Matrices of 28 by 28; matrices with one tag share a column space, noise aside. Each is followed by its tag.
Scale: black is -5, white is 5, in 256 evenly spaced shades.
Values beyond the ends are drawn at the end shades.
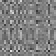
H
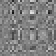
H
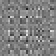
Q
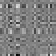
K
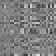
K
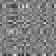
K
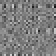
K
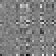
K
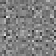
Q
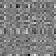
K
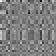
H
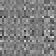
Q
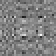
Q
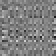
Q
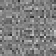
Q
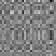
H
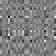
Q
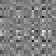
Q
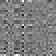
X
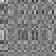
H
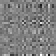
K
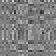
H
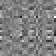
Q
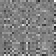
X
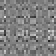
Q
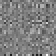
K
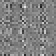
K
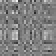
H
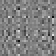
Q
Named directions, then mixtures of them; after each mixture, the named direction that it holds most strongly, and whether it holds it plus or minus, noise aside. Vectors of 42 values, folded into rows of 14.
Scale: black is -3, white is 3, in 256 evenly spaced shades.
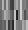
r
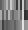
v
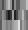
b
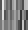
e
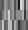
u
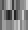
b, plus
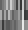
v, plus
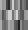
b, minus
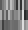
v, plus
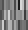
u, plus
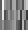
e, plus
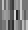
r, plus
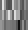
b, minus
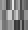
b, minus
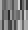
u, minus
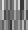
u, minus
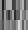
e, minus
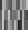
e, plus
